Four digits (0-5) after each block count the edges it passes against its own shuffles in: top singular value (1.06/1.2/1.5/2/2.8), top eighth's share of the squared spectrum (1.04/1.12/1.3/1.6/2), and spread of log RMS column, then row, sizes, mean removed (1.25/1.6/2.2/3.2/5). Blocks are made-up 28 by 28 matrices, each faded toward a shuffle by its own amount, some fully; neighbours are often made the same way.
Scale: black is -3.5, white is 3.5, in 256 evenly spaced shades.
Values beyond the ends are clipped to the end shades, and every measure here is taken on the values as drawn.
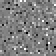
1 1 0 0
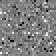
0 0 0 0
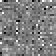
3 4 2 2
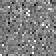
0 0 0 0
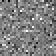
1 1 0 0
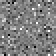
2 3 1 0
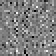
2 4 2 1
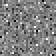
0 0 0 0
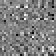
3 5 2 2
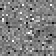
2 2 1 0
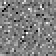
0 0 0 0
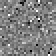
0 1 0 0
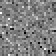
0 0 0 0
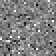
1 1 0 0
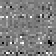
3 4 1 2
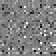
3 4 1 2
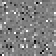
2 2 0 0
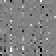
3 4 2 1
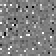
2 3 1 0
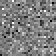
0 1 0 0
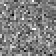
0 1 0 0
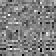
3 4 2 1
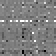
3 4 1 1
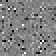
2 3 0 0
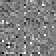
2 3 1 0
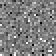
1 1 0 0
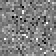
1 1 1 0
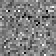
1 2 0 1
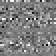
1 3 0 3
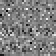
1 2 0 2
